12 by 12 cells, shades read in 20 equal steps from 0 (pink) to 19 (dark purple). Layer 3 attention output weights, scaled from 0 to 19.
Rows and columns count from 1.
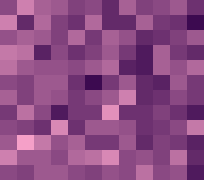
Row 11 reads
4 9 9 11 7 6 3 11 10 12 6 15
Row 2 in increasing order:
4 7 7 8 12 13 14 14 15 15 15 19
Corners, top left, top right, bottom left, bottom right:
11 14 11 17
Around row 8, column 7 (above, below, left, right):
9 9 13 14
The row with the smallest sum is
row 11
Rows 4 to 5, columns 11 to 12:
13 15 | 10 7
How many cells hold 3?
2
